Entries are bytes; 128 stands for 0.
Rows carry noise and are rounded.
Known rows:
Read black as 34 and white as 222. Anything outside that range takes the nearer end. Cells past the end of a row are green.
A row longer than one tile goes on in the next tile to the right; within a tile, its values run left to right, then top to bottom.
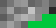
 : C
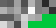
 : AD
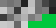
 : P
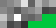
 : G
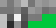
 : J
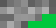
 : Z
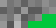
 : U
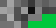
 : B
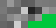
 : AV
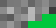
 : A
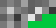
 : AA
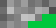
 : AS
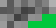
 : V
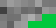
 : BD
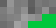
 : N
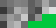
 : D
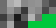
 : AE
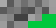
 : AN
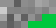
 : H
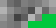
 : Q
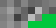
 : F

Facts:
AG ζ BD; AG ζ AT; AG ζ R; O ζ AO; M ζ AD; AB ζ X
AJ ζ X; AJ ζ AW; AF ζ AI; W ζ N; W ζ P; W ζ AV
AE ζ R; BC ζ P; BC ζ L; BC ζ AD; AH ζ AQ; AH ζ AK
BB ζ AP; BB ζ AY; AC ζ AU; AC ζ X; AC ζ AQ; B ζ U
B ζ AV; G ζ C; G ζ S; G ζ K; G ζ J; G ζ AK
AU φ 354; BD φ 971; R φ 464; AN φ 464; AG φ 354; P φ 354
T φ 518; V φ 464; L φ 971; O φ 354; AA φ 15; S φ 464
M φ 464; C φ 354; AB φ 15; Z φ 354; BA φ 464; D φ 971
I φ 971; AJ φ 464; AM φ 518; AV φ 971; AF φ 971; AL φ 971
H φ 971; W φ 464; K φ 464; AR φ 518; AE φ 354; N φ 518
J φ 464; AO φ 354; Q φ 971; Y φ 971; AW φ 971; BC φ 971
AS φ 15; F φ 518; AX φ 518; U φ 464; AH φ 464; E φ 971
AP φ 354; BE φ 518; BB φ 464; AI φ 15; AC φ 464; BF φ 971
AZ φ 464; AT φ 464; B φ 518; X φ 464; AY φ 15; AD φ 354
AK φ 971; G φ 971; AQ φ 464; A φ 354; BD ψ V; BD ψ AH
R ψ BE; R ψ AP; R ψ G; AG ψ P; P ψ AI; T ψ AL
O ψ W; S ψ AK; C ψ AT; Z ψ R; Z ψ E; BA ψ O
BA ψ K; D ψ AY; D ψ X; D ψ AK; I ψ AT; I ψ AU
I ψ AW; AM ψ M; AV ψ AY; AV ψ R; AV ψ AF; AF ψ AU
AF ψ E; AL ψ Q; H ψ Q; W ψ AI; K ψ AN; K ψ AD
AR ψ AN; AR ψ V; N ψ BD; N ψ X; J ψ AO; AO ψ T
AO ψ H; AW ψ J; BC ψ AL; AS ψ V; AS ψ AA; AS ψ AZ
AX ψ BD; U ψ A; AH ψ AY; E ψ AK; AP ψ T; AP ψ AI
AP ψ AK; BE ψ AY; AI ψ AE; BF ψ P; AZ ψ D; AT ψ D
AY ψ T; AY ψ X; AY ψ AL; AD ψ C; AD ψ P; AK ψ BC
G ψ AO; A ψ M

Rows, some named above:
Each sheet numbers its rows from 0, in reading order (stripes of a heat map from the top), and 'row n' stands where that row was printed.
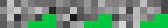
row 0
AB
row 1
X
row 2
AI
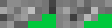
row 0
O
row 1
F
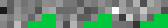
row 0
AZ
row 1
U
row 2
AO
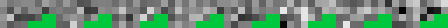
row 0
AC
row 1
AV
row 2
AA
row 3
AS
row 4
AJ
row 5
AY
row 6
AP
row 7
AH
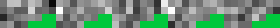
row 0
AG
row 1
AL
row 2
M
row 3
T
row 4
AU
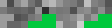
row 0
AQ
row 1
BF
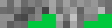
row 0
BB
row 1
AW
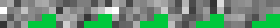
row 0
T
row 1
E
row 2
AL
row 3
M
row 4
AF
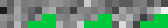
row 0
AZ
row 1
BF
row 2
E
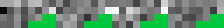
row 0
R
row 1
S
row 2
BC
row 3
BB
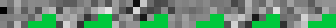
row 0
AT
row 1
E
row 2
W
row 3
I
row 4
AK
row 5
BE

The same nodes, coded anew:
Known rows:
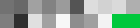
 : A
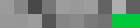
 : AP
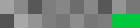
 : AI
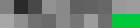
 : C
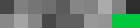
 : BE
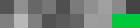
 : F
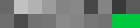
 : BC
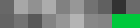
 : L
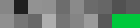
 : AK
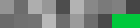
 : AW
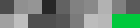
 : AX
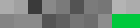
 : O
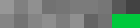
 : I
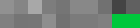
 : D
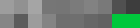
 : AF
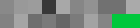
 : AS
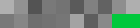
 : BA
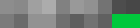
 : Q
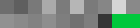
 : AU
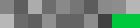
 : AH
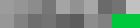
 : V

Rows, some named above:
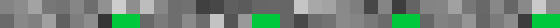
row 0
AB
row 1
BF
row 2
BC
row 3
AB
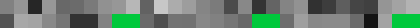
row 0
AE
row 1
BC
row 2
AG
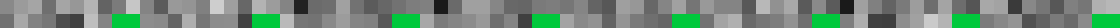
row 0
AA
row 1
X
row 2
S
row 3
J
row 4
Z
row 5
AY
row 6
N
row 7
O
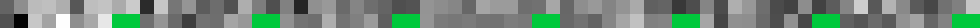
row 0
M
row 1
B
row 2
AK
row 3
AZ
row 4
AV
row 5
G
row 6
W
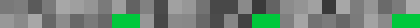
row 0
AO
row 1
G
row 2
AS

